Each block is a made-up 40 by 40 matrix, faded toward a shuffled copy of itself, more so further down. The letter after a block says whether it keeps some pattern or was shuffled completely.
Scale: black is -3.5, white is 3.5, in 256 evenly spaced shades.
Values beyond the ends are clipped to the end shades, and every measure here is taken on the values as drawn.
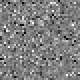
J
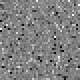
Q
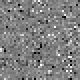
J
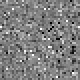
J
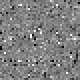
J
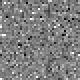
Q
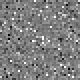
Q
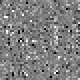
J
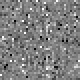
J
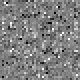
J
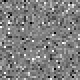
J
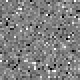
Q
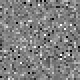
Q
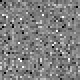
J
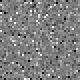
Q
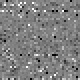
J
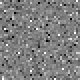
Q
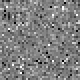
J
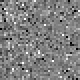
J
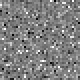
Q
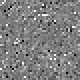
Q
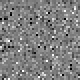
J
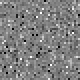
Q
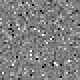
Q
